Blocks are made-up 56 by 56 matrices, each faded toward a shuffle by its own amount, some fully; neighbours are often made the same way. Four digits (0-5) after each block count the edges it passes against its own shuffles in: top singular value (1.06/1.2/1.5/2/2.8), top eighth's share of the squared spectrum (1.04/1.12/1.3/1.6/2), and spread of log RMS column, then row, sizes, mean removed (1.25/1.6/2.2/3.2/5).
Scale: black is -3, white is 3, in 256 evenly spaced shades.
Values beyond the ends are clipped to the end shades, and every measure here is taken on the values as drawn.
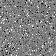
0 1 0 0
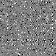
3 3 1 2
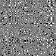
3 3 2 2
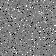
0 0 0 0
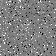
0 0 0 0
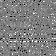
4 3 1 2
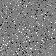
1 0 0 0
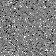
3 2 1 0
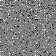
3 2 0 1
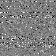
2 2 0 3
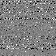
2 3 0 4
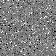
0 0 0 0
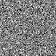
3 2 0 0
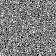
2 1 0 0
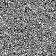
0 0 0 0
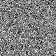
0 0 0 0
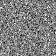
0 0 0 0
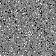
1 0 1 0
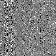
2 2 3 0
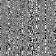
3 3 4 0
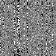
2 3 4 0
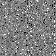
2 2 2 0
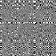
4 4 3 3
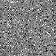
3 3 1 1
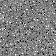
1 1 0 0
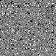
3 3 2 2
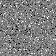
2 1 0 0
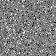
1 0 0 0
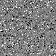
2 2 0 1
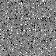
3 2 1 1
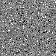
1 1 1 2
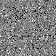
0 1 0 1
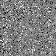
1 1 1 0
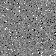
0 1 1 0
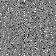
2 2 1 0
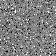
0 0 0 0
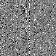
2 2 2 0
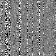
2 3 4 0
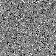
0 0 0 0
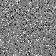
2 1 0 0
